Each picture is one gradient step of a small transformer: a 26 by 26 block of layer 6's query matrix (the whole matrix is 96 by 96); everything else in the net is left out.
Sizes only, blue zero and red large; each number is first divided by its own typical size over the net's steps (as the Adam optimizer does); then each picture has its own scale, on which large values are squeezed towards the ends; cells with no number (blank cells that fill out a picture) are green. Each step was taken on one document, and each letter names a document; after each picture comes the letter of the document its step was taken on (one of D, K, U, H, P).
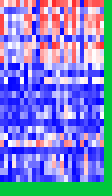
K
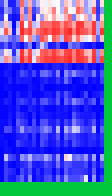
K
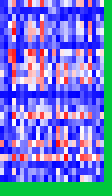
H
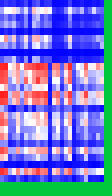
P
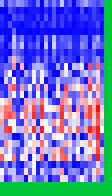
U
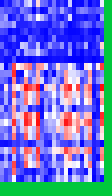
P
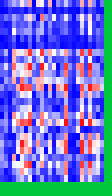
H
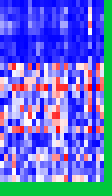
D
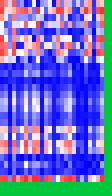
P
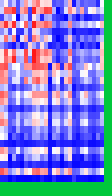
P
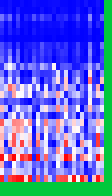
D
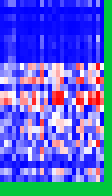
U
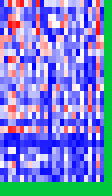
D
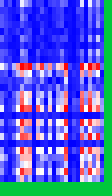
H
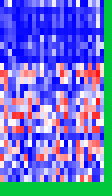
U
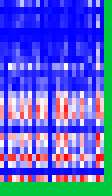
D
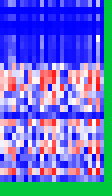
U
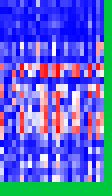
D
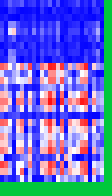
K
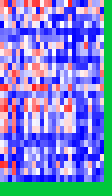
P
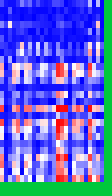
D
